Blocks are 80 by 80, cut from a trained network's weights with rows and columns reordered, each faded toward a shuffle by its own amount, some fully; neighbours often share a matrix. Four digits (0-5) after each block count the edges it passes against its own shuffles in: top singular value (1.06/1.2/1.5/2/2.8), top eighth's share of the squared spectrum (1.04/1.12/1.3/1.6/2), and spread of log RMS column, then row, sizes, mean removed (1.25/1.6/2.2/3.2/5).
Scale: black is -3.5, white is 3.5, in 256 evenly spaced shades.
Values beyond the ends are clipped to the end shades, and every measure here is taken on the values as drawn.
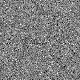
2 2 0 0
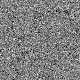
0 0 0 0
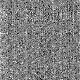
3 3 0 2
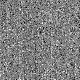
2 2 0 1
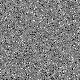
0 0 0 0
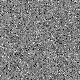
0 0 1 0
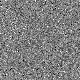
0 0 0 0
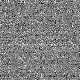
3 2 2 1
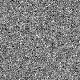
2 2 1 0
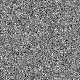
0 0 0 0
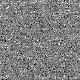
2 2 1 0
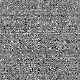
2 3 2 2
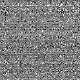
3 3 3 2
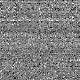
3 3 2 1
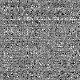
3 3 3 2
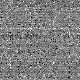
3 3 2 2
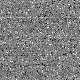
1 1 1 0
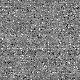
2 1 1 0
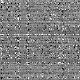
3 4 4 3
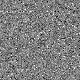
2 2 0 1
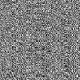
4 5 3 2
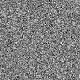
2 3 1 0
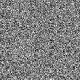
3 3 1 0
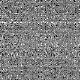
3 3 3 2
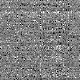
3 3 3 2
